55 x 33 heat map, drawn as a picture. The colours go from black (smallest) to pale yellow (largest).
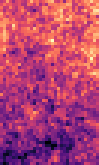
Average level on the scale: 50%. Ninth with the highest average: top right. Stripes: none. Slope: up to the top.
